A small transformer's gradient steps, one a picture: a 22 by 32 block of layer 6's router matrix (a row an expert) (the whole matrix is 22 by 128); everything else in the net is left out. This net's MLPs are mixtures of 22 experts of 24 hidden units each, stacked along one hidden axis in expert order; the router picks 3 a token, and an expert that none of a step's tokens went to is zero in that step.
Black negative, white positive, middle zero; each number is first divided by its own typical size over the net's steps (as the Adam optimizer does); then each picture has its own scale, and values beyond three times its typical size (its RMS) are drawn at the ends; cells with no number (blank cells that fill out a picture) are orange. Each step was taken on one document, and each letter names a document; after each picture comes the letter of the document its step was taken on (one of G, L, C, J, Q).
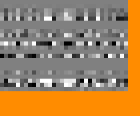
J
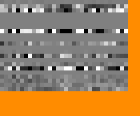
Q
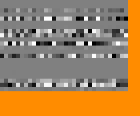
J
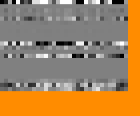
J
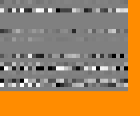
Q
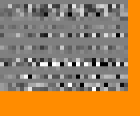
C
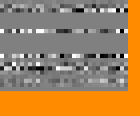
Q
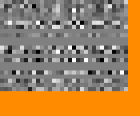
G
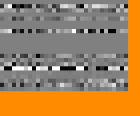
Q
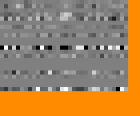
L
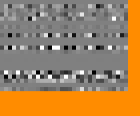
L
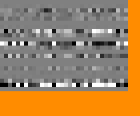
J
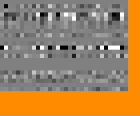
L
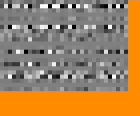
C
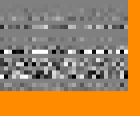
C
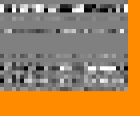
Q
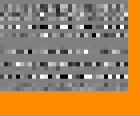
C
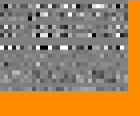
L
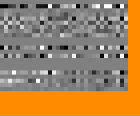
L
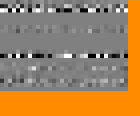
Q
